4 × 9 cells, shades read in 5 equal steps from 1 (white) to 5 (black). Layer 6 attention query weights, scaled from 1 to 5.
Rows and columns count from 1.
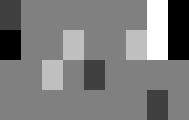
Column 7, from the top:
3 2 3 3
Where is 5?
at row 1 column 9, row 2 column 1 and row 2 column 9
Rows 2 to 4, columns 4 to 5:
2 3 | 3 4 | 3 3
